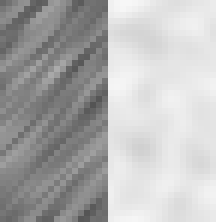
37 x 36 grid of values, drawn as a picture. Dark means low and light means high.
It is made of 1 by 2 panels. Panel 1,1: middling, slanting up to the right. Panel 1,2: very high, blotchy, faint in contrast.
